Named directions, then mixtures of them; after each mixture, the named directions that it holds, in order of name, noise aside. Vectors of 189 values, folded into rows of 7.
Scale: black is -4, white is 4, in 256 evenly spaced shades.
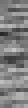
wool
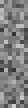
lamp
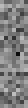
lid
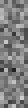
lamp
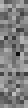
lid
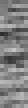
wool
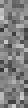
lamp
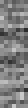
lamp, wool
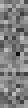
lid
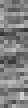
lamp, wool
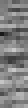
wool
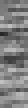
wool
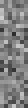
lamp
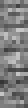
lid, wool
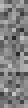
lid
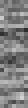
lamp, wool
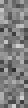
lamp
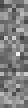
lid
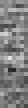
lamp, wool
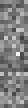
lid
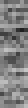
lid, wool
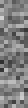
lamp, wool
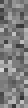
lamp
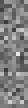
lamp, lid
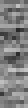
lid, wool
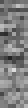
lamp, wool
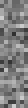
lamp, wool
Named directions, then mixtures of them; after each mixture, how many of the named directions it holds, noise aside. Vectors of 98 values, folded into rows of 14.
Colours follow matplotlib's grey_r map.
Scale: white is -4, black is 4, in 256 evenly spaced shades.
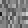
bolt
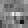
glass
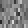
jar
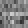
three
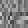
three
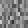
two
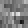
one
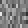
one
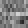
two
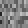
three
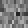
three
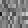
one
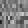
three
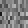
two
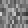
two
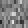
two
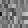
one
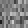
three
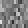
one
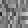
one
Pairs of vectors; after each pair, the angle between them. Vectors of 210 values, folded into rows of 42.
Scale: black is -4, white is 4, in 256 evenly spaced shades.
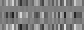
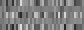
nearly opposite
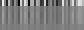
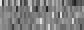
partly opposed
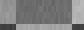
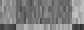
nearly parallel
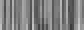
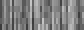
nearly opposite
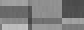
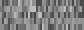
orthogonal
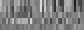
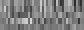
nearly parallel
